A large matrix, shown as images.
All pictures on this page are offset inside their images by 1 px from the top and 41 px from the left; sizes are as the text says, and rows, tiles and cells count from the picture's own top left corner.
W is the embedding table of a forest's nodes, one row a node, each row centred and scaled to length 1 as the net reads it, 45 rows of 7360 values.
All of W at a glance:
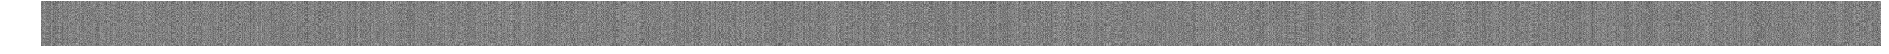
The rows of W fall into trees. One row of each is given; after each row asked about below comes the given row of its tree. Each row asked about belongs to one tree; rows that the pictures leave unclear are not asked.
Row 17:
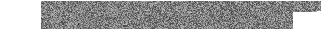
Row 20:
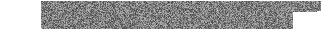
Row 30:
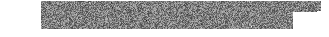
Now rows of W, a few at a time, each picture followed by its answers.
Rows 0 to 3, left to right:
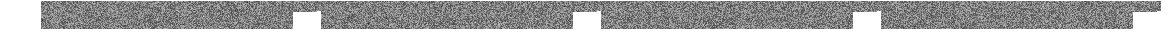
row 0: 17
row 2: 17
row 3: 20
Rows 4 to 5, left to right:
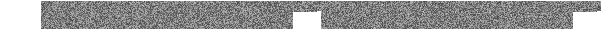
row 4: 30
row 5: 20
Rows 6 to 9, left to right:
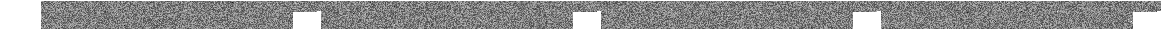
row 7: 20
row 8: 17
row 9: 30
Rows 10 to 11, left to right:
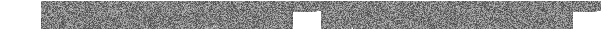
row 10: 17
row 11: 17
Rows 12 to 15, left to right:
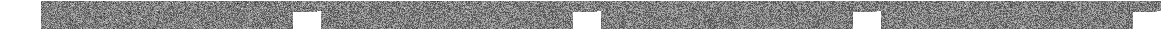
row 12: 30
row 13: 20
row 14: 17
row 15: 17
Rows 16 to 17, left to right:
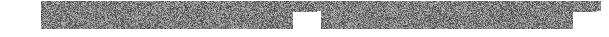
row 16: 30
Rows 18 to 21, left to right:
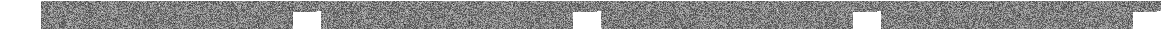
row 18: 17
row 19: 20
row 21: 17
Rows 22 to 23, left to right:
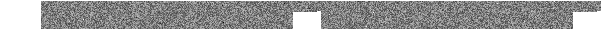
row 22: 30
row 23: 30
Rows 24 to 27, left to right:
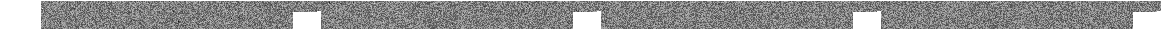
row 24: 30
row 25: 17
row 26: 20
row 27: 17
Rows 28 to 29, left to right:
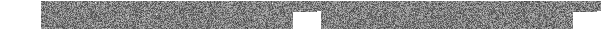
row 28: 20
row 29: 20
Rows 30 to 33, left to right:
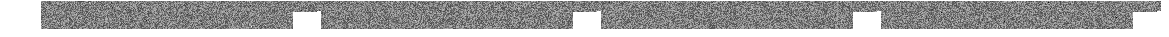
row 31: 17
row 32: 17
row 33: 20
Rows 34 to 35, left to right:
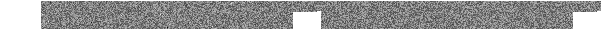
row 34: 30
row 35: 20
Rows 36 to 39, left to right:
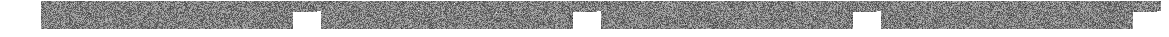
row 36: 30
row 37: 17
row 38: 17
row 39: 30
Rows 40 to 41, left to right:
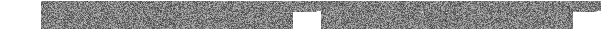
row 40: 17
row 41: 17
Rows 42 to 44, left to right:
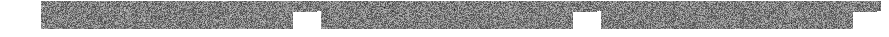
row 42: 20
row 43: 20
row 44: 20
